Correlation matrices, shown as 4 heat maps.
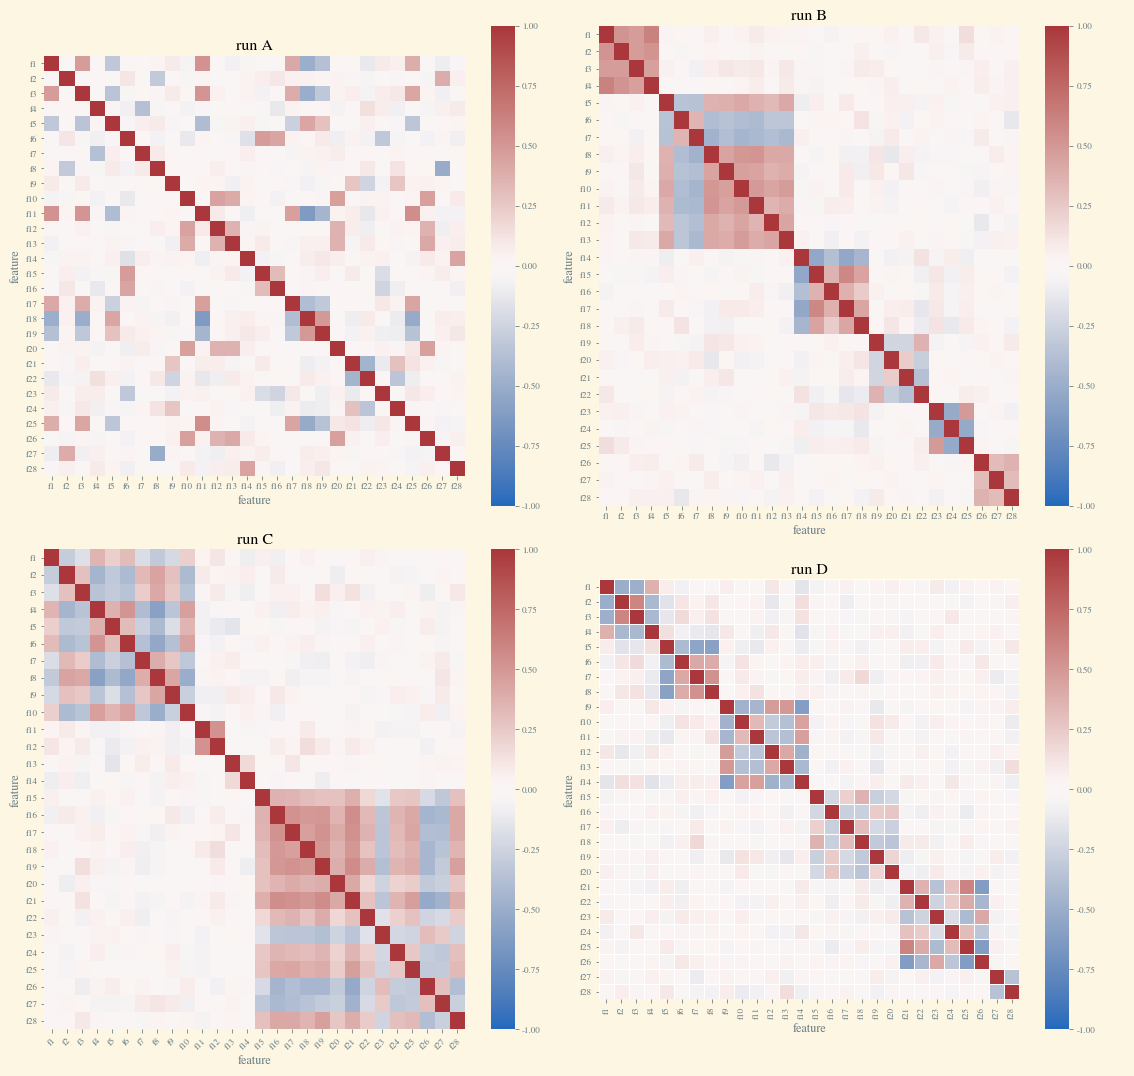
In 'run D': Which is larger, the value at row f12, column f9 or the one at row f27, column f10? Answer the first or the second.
the first
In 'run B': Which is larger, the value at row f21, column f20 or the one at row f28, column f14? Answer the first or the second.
the first
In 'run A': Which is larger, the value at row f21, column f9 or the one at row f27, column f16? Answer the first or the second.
the first
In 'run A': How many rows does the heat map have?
28
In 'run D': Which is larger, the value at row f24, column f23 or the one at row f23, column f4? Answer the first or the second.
the second
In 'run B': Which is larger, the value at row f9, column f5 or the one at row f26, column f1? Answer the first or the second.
the first
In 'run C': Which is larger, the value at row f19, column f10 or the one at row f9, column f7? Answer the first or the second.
the second
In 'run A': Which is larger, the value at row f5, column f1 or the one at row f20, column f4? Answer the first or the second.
the second
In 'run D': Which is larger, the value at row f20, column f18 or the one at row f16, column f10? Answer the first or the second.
the second
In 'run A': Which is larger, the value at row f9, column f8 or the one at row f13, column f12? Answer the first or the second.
the second
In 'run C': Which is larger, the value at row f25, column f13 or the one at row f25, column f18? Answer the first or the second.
the second
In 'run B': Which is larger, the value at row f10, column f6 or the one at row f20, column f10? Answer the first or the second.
the second
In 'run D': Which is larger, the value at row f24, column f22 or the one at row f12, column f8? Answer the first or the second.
the first
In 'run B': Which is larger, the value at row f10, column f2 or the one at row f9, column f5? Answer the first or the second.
the second
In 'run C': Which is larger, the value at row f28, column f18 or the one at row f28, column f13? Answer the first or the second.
the first
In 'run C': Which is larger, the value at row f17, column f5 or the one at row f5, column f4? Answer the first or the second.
the second
